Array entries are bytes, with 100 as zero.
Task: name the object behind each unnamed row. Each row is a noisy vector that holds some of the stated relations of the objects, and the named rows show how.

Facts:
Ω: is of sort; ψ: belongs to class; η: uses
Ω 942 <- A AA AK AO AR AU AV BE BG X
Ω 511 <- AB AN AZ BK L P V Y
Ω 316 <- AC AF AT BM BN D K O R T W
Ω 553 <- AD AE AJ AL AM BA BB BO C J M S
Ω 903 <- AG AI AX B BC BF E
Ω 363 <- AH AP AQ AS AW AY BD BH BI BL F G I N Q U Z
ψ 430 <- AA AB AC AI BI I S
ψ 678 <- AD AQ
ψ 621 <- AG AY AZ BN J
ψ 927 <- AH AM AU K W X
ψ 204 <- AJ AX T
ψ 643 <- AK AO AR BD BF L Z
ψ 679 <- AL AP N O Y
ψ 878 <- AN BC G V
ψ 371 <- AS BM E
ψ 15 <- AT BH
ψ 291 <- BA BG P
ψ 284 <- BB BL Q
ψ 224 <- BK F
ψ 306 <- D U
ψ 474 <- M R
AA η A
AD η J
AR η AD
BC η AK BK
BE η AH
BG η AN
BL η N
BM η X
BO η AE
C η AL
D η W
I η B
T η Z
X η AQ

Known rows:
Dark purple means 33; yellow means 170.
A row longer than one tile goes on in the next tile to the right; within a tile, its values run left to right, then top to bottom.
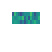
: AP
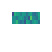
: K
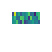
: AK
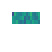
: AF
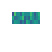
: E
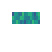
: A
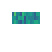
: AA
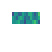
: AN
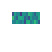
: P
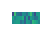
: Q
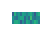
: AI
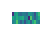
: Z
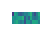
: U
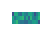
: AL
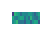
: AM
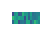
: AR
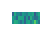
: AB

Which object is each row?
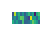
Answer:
BK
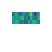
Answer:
N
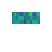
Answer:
G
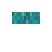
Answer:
BM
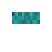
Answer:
J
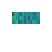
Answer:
AO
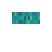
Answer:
O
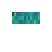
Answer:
AZ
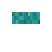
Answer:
AE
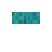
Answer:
AU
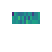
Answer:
D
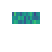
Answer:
I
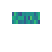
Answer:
L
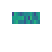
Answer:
BD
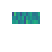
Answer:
T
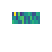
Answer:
BC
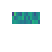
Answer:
BB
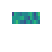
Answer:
AH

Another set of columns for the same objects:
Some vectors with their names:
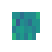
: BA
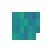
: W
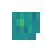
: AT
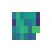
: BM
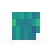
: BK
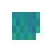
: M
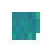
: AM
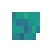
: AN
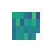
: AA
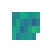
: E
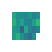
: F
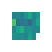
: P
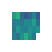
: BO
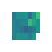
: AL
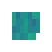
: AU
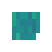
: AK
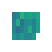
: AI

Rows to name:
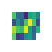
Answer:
AD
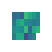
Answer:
AQ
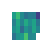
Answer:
BL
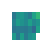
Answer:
S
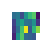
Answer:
X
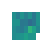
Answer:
B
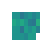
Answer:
AW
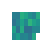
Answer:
O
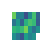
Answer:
AR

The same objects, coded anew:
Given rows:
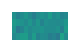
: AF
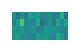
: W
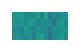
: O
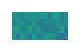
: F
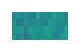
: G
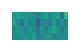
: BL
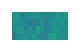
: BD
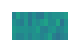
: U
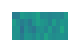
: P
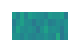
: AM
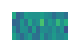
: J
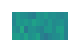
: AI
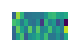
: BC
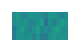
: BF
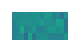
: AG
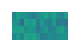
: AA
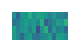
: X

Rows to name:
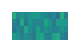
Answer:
AL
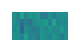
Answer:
BA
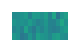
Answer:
Y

